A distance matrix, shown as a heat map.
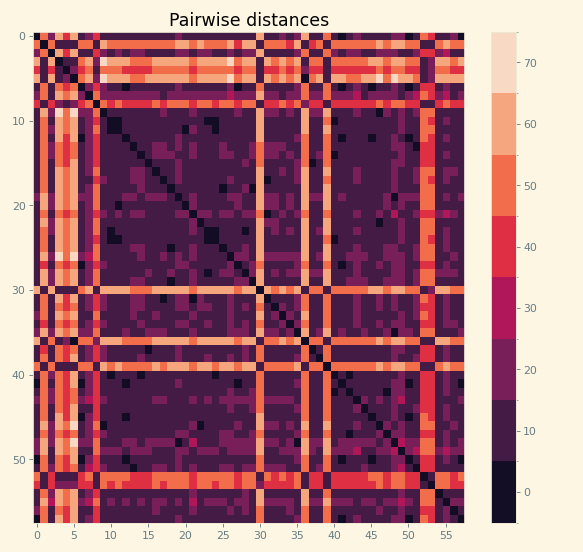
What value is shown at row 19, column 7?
20
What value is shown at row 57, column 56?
10
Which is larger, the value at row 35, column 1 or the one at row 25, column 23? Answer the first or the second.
the first
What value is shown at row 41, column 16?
10
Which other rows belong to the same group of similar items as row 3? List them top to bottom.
1, 4, 5, 8, 30, 36, 39, 52, 53
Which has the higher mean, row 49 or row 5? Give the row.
5
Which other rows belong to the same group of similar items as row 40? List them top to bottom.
0, 2, 6, 7, 9, 10, 11, 12, 13, 14, 15, 16, 17, 18, 19, 20, 21, 22, 23, 24, 25, 26, 27, 28, 29, 31, 32, 33, 34, 35, 37, 38, 41, 42, 43, 44, 45, 46, 47, 48, 49, 50, 51, 54, 55, 56, 57
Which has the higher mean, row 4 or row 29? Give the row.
4
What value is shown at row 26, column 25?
10
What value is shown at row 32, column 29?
10
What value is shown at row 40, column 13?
10
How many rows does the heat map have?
58
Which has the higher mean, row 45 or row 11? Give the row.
11
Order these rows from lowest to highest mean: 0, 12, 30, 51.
12, 0, 51, 30
